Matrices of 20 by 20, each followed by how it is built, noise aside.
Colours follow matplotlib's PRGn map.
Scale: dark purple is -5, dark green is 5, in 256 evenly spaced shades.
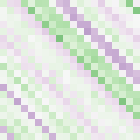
Toeplitz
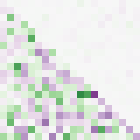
lower triangular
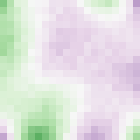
smooth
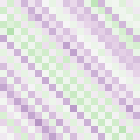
Toeplitz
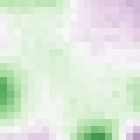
smooth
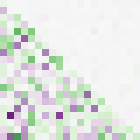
lower triangular
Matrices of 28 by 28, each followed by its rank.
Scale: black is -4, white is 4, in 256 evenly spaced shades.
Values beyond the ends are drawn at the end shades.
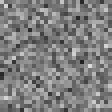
full rank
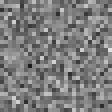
full rank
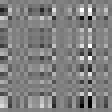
one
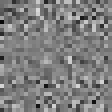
five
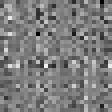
five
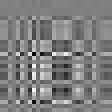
one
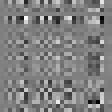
two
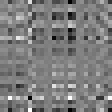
two
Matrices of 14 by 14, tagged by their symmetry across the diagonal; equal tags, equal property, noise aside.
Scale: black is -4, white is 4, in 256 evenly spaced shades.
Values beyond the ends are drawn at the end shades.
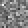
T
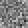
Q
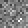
Q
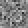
Q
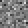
T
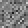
Q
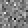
T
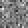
T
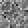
Q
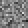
T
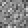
Q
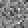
T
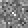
Q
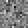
T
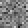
T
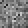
Q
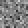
Q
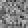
T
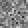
Q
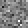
T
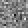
T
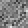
Q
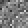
Q
